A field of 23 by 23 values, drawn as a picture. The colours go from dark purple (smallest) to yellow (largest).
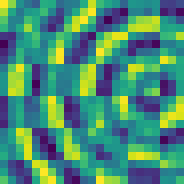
There is no overall slope. No row or column stands out. Concentric rings centre on the middle right.
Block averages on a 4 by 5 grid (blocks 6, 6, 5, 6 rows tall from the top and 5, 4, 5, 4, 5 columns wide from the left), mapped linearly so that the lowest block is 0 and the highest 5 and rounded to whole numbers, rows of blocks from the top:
32431 | 33333 | 05234 | 32332
